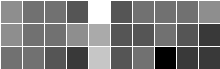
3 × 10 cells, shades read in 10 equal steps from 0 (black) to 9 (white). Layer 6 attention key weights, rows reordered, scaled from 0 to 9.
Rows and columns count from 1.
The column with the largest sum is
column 5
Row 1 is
5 4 4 3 9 3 4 4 4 5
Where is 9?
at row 1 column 5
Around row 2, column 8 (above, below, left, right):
4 0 3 3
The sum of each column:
14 12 11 10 22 9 11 8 9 9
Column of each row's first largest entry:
5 5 5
